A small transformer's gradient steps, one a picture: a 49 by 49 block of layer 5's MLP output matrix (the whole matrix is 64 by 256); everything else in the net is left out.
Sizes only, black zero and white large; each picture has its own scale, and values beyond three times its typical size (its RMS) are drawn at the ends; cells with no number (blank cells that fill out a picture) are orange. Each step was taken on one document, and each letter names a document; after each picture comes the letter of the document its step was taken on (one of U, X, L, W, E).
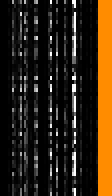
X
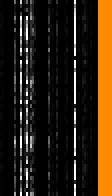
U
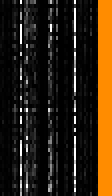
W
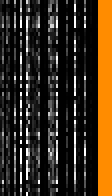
U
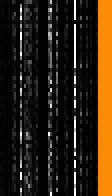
W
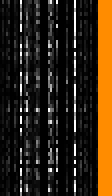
W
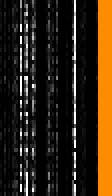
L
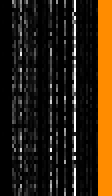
X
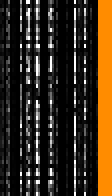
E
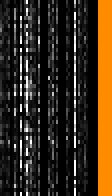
U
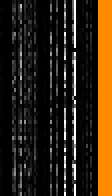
X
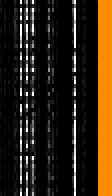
L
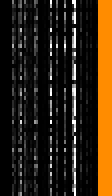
X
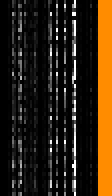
X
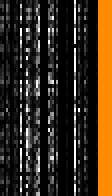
U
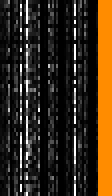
U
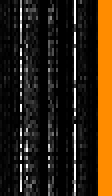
L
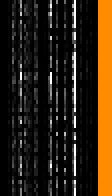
X
